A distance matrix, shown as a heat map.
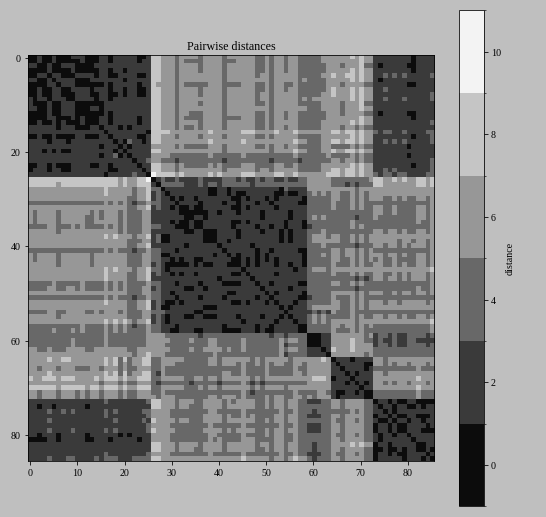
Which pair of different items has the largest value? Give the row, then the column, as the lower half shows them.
26, 25
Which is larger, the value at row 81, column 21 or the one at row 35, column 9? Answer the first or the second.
the second
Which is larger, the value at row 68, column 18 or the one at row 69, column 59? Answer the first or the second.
the first
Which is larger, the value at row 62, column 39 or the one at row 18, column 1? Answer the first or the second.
the first
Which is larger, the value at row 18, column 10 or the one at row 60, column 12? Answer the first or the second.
the second
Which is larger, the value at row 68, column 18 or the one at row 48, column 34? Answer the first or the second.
the first
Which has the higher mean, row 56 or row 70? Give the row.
70
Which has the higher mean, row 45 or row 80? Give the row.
45
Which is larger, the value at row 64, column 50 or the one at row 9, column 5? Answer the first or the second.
the first
